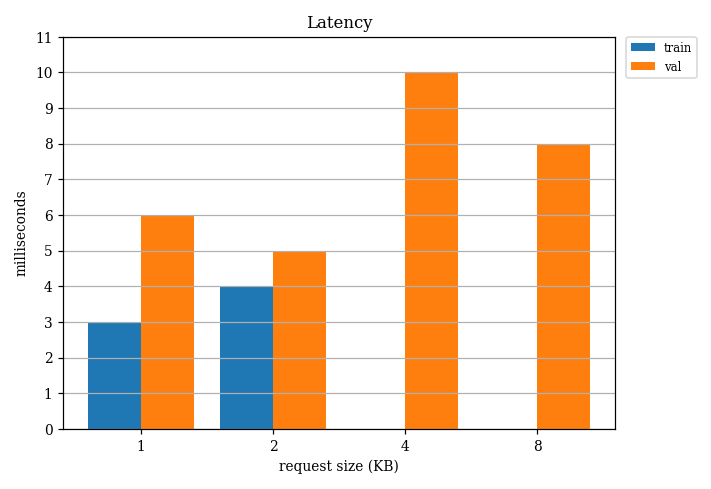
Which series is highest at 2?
val
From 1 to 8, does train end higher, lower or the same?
lower
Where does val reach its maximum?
4
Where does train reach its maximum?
2
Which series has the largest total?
val
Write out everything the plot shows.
Title: Latency
x-axis: request size (KB), ticks 1 2 4 8
y-axis: milliseconds, ticks 0 1 2 3 4 5 6 7 8 9 10 11
Legend: train, val
Values:
train: 3 4 0 0
val: 6 5 10 8
